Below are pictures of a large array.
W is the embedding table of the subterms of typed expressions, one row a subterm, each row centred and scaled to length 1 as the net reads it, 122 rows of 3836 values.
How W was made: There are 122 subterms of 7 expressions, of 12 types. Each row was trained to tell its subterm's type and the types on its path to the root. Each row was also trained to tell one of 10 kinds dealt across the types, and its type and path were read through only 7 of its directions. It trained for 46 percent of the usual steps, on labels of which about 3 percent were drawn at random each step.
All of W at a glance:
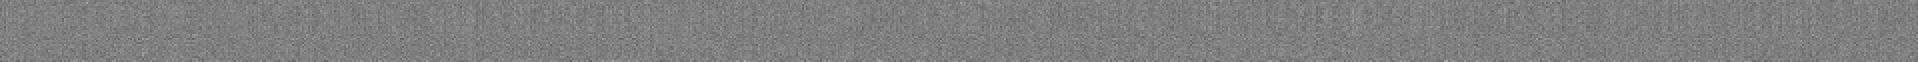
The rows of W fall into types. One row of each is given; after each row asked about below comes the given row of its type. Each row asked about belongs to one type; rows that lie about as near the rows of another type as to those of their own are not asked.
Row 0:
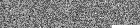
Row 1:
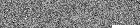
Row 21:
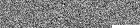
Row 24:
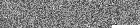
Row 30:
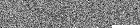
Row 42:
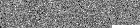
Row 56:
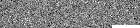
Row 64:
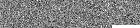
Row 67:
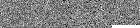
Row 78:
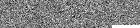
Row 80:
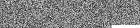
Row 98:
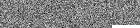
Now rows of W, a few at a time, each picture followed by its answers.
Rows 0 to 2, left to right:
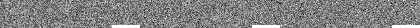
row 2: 98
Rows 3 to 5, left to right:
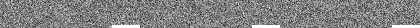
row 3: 80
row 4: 56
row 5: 67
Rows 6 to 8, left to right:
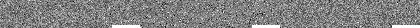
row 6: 80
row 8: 98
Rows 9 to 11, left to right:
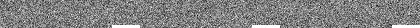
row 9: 21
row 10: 1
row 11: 24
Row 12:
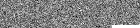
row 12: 42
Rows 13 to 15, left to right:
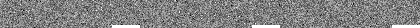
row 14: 0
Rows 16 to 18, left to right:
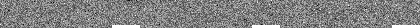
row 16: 1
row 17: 30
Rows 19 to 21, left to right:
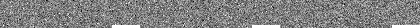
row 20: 21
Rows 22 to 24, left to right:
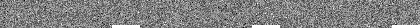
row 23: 67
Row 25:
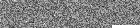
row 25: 21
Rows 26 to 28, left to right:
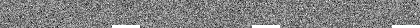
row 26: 42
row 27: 0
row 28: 98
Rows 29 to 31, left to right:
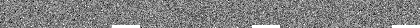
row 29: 42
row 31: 56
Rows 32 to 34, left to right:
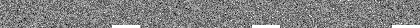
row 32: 21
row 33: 64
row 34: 56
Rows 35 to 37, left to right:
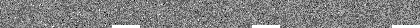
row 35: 67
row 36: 24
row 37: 42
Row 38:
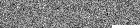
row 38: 56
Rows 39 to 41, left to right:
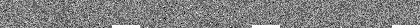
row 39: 30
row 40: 21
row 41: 1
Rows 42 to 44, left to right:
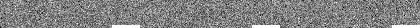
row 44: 42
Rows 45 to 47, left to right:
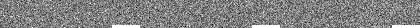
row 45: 80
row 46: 30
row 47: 98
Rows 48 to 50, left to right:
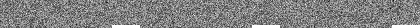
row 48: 78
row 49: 67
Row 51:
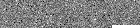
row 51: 30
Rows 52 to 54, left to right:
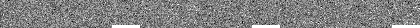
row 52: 56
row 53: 24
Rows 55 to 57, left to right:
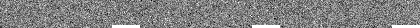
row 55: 56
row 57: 64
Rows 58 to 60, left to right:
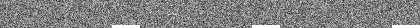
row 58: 56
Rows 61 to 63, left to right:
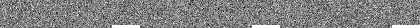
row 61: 67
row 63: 24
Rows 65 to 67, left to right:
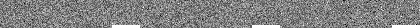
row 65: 80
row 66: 98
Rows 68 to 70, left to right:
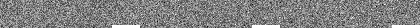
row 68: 21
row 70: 42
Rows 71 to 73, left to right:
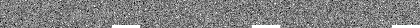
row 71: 1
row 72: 80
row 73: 64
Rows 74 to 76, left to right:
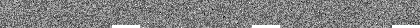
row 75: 21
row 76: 98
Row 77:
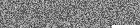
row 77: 98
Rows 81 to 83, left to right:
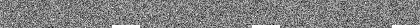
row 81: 64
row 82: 0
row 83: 24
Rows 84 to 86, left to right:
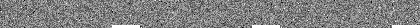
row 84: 21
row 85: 56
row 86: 1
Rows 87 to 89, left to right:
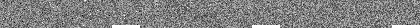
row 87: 64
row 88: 30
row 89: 0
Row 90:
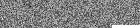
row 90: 24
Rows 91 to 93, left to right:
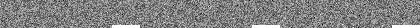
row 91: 24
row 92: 0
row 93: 21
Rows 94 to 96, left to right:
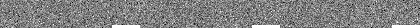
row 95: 98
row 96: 1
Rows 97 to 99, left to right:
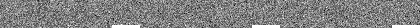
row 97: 24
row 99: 78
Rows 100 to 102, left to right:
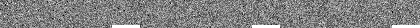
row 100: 80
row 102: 24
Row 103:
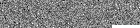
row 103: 64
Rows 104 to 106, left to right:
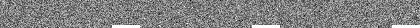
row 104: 1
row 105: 78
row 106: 24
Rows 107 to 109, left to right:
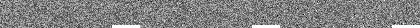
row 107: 30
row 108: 30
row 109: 98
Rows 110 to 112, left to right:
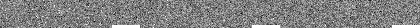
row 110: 42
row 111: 56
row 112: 21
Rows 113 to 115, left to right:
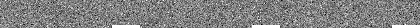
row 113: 78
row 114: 67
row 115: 56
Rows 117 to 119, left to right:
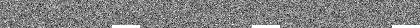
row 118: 1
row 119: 0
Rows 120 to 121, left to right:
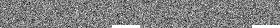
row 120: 67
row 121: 64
